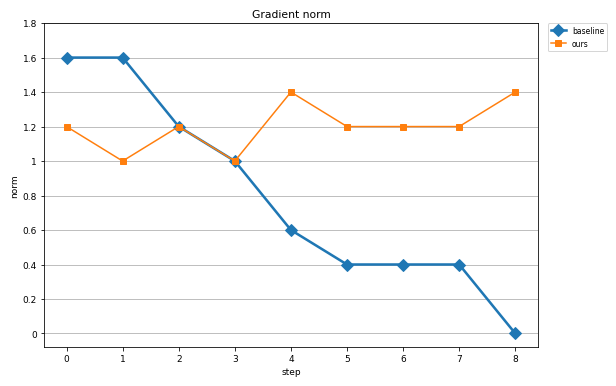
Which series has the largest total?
ours
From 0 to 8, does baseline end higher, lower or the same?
lower
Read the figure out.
Title: Gradient norm
x-axis: step, ticks 0 1 2 3 4 5 6 7 8
y-axis: norm, ticks 0 0.2 0.4 0.6 0.8 1 1.2 1.4 1.6 1.8
Legend: baseline, ours
Values:
baseline: 1.6 1.6 1.2 1 0.6 0.4 0.4 0.4 0
ours: 1.2 1 1.2 1 1.4 1.2 1.2 1.2 1.4
